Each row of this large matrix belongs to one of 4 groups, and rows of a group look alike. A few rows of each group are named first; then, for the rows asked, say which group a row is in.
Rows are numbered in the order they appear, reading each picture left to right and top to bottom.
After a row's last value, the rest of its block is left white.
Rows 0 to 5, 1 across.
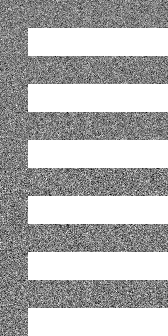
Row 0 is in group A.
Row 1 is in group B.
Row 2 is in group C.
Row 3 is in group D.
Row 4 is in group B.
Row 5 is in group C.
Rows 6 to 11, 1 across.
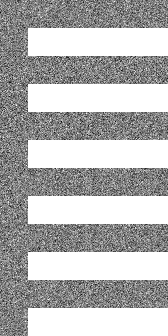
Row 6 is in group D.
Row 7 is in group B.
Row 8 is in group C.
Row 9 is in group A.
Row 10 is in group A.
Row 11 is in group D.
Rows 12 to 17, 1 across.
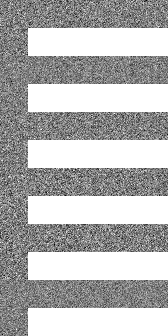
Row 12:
B
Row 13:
A
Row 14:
D
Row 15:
A
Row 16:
B
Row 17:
B
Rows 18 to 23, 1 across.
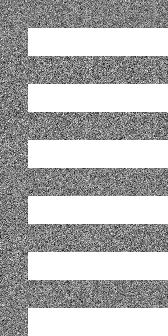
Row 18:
A
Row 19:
C
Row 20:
A
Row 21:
B
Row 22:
B
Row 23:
C
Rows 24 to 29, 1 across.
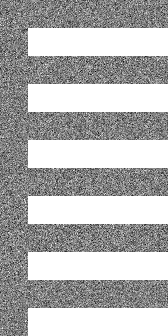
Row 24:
B
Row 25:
D
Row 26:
C
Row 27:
A
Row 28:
A
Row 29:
D
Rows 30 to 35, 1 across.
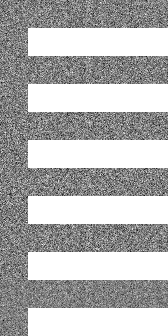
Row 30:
C
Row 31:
C
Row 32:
D
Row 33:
B
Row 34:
C
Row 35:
C
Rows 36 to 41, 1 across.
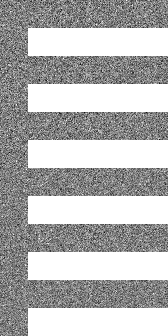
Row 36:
C
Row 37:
A
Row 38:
B
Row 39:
D
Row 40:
D
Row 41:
C
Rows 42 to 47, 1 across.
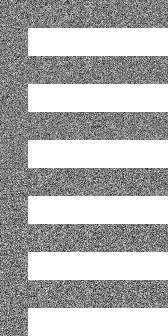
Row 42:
C
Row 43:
C
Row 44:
D
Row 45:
D
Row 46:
D
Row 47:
D
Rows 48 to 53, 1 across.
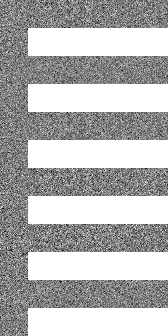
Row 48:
C
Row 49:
B
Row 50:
C
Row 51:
C
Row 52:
B
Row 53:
B
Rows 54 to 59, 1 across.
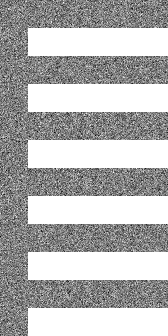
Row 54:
A
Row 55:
D
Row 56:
C
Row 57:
A
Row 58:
D
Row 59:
C
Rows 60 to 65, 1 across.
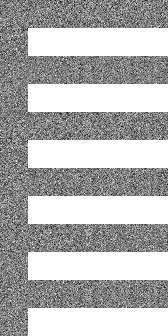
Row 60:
B
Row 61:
A
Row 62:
B
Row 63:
A
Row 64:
C
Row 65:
A
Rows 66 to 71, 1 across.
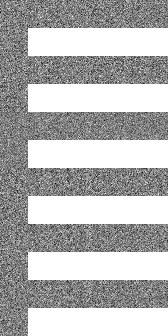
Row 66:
D
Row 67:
D
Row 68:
D
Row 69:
C
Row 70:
C
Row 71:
C
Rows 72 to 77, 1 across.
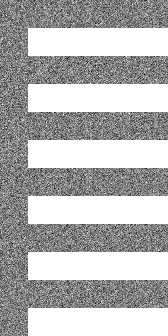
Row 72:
C
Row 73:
D
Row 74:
A
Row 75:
C
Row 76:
B
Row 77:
C
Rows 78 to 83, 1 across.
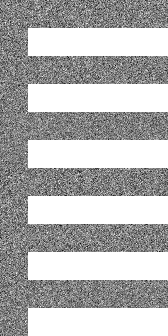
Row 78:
D
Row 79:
C
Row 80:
D
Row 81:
A
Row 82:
B
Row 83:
C
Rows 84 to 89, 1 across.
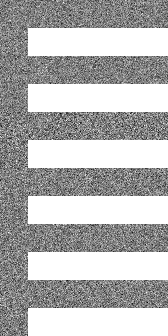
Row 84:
A
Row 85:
D
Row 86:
B
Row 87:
D
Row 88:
A
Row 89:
B
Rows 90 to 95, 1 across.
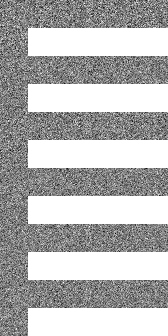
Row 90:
C
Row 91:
D
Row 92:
A
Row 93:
B
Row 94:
C
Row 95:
A
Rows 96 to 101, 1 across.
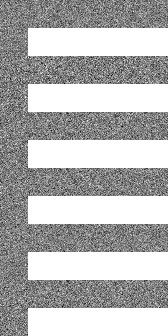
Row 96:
D
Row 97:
D
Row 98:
B
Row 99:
B
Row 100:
D
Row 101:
B
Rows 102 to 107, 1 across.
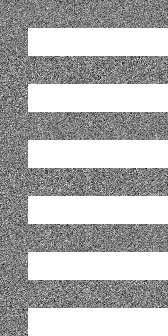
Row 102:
B
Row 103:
C
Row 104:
D
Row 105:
C
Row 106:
C
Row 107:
B
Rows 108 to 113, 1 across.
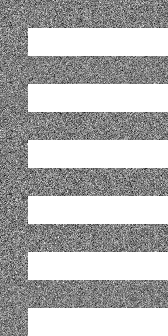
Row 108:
A
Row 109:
B
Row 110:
B
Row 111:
B
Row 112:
A
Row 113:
A
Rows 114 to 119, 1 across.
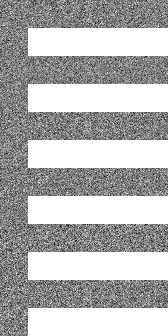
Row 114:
C
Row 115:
B
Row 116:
A
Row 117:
D
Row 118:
B
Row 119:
A
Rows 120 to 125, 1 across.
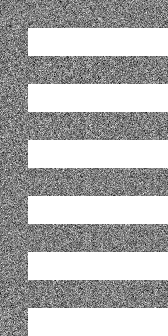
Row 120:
B
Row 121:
C
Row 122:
C
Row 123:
A
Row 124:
A
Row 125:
A
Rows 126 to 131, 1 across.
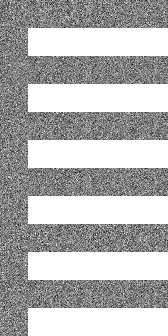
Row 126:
C
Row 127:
A
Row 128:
A
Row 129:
A
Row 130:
D
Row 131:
A
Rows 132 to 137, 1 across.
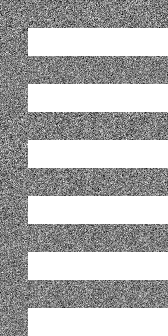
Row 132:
B
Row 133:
D
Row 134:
A
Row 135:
C
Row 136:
D
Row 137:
D
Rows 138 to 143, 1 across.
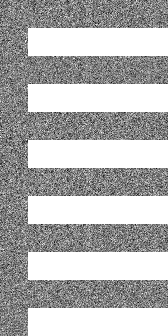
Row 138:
C
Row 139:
A
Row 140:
B
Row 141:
C
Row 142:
C
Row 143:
D
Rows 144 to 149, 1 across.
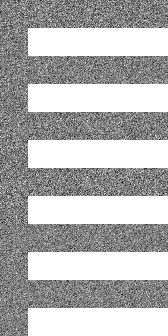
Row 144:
D
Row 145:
D
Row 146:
B
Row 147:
B
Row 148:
B
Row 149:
B
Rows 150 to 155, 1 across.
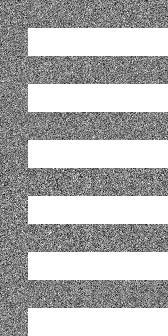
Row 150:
D
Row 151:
C
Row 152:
B
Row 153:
A
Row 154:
C
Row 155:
A
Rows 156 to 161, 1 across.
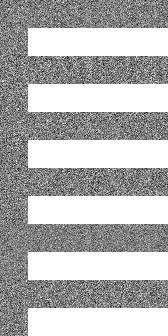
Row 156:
A
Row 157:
C
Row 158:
B
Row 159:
D
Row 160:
A
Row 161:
D
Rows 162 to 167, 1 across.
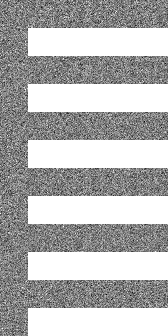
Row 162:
C
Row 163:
A
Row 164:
B
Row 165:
A
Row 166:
A
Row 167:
D
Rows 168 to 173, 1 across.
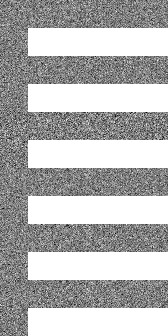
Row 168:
C
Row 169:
D
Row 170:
B
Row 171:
C
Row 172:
C
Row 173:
B
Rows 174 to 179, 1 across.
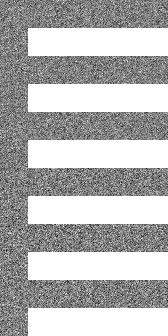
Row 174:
A
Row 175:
D
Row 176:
B
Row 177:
D
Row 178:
A
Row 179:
C
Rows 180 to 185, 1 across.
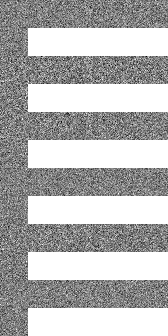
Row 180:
D
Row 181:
C
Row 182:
C
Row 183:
D
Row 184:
C
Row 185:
B
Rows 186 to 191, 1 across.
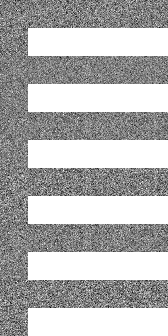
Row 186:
B
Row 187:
B
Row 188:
A
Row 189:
A
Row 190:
A
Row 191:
D
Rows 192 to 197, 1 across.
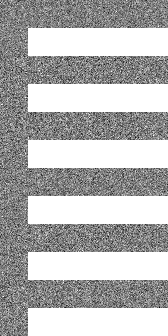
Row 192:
C
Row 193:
D
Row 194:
C
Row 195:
D
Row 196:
D
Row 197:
A
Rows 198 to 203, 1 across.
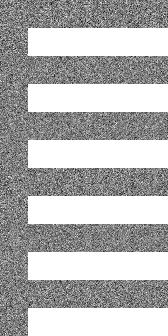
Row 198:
C
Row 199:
B
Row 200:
C
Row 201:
A
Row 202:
A
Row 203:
B
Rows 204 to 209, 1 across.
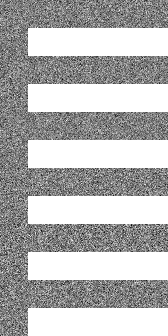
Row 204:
B
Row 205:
A
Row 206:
B
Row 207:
D
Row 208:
D
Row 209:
C
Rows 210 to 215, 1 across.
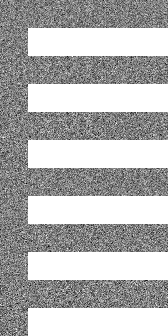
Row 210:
C
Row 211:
C
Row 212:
C
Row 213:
D
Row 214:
D
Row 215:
B
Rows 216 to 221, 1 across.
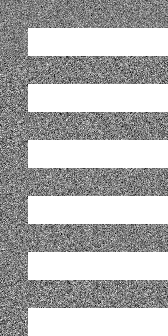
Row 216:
D
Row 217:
B
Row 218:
B
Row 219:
B
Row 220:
C
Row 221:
C
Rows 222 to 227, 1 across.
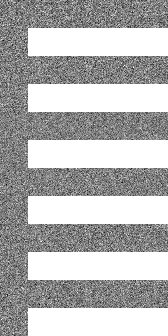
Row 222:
C
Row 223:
D
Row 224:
D
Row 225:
B
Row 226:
D
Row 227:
A
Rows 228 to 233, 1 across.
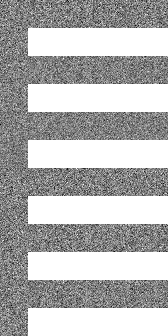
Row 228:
C
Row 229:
A
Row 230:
D
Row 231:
B
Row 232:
A
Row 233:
A
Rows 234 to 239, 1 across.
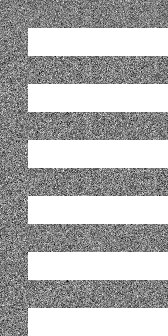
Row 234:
A
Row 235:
A
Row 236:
C
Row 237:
A
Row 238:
B
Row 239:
C
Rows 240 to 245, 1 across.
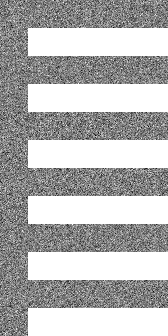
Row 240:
A
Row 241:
D
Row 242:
C
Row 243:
B
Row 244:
C
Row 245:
B
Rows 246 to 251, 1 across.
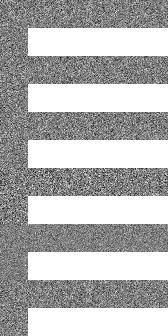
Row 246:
C
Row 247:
B
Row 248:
D
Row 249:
C
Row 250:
D
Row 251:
C
